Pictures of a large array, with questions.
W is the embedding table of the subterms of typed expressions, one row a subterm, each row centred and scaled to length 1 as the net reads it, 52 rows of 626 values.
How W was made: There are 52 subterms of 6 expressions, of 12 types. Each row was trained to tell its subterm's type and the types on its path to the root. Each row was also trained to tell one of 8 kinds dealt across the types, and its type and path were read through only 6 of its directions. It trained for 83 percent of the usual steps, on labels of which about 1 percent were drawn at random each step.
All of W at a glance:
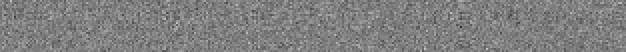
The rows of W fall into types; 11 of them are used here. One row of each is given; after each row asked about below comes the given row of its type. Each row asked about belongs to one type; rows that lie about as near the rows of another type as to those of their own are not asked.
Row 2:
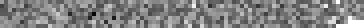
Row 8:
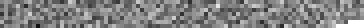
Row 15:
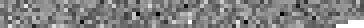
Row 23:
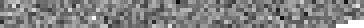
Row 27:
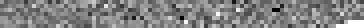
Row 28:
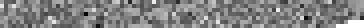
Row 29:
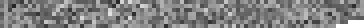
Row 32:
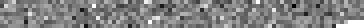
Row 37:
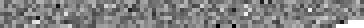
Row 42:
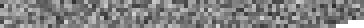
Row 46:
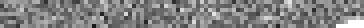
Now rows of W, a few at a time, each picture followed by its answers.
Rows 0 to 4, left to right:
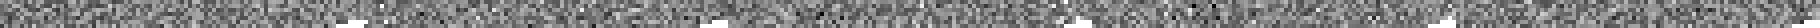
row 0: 37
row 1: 8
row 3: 42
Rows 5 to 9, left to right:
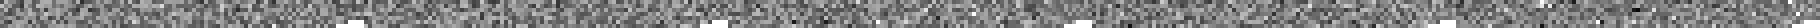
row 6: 23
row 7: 32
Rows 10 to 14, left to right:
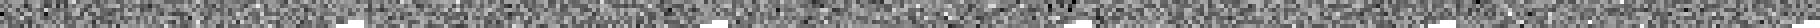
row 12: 28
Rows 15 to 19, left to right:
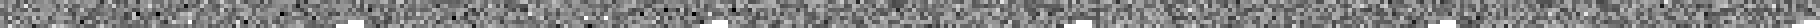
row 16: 28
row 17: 32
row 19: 28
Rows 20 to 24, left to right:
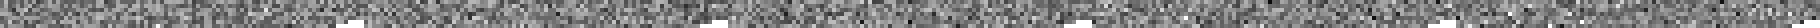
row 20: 23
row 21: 27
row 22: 27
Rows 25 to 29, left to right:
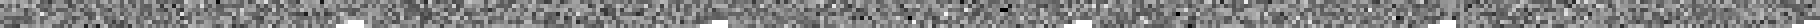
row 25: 46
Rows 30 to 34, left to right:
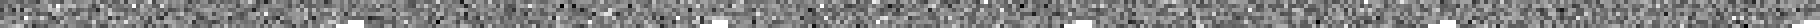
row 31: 46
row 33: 15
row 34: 42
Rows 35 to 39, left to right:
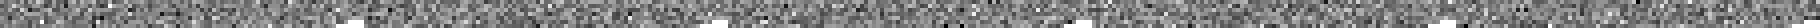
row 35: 37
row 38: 15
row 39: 8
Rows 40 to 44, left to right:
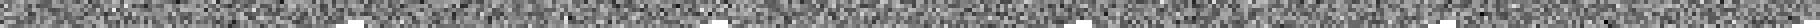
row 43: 42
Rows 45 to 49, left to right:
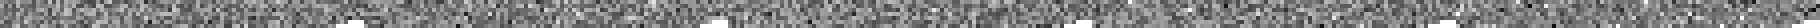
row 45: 8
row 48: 32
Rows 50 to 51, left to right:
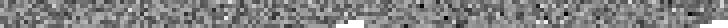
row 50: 23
